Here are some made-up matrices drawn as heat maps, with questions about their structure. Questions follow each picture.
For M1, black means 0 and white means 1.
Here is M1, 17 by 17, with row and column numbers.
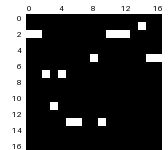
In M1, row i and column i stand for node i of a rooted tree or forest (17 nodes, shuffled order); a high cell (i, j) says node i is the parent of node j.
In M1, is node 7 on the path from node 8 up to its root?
no
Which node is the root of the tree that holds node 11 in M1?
7
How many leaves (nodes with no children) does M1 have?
11
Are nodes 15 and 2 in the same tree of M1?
no
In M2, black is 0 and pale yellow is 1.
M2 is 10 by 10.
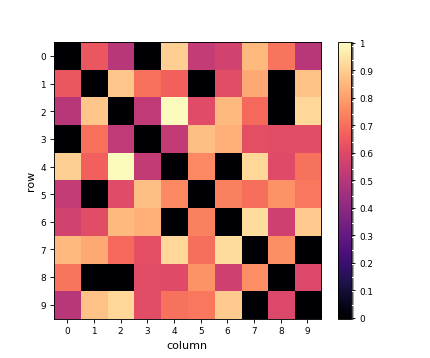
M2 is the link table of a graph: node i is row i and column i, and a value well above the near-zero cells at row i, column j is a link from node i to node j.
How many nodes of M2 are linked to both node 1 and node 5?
7
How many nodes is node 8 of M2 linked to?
7
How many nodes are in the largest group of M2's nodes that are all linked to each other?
5
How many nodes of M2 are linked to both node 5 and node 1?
7
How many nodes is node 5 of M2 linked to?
8
